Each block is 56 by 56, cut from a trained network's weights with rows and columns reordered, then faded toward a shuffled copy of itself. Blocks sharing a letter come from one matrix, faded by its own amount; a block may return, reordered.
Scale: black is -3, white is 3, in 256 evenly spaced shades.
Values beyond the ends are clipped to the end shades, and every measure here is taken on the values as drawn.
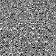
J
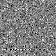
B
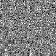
J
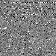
B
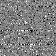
B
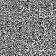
J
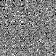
J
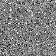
B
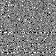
B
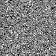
J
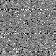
B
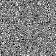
J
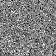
J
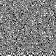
B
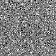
J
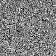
J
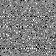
B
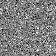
J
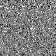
B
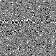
B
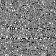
B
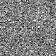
J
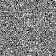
J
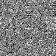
J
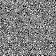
J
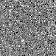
B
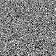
J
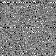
B
